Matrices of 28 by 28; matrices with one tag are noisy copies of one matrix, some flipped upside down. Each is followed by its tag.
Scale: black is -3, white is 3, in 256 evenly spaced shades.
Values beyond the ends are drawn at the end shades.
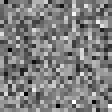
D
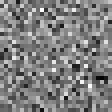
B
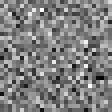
B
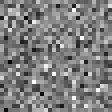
D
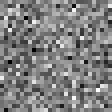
D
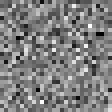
B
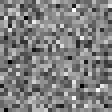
D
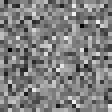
D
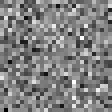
D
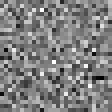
B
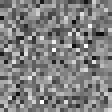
B
